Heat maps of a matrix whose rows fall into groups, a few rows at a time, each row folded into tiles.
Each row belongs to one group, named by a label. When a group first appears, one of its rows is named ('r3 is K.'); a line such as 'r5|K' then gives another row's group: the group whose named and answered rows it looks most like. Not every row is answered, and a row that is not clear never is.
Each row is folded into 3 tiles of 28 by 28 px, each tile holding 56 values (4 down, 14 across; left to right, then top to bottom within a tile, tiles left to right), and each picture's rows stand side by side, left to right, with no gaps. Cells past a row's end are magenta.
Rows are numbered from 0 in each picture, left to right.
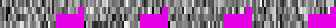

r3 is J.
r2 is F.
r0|F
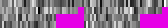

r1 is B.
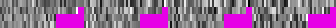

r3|J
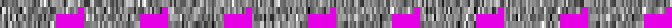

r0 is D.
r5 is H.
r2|H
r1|D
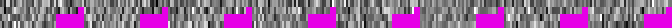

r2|F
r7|H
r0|D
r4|J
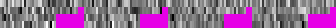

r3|J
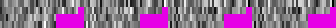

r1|B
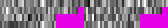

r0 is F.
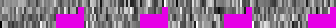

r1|B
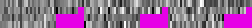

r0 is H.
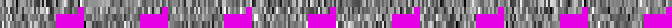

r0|B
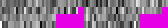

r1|D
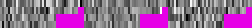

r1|J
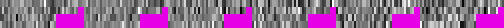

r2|H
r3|B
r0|D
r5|F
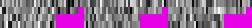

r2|J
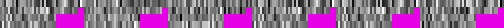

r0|B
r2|H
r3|B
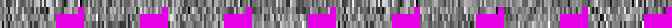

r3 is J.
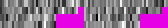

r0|H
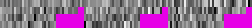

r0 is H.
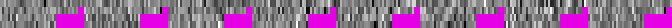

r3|H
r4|H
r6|B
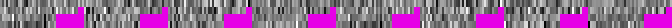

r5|B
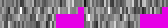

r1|D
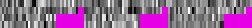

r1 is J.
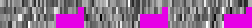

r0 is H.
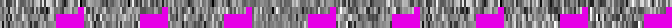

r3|D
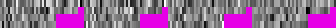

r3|H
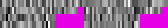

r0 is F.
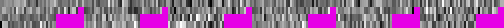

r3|J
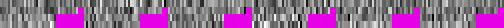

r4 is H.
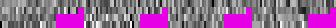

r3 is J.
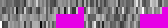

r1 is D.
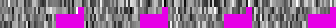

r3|D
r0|J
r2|B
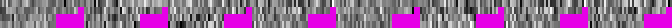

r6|B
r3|B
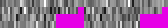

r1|D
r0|D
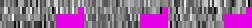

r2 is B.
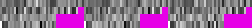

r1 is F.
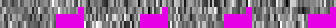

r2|B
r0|D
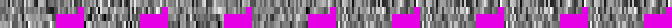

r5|B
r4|B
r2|J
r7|B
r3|H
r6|B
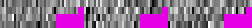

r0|H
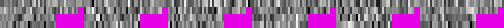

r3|H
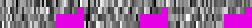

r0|B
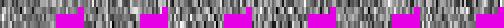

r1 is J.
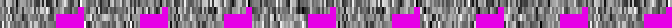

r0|B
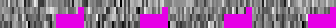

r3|J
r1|H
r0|J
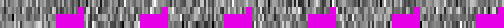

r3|B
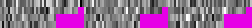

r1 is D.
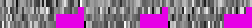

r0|B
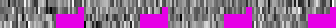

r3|B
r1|F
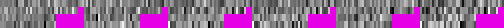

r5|F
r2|F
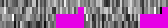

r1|J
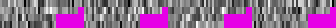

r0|J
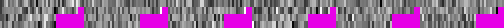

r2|J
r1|J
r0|H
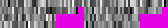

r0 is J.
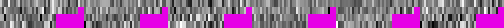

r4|F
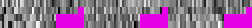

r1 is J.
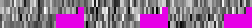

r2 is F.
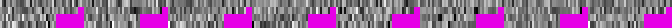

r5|H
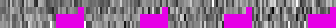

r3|D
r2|D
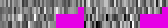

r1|F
